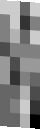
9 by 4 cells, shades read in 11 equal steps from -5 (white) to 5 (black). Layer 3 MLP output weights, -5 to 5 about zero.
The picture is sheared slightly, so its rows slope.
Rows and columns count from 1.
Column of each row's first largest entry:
3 3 3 1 2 2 4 4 4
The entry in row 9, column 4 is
5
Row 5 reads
-1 2 -1 -1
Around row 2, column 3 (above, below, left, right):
1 1 -3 0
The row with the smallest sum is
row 1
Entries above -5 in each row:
4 4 4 4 4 4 4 4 4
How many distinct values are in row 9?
3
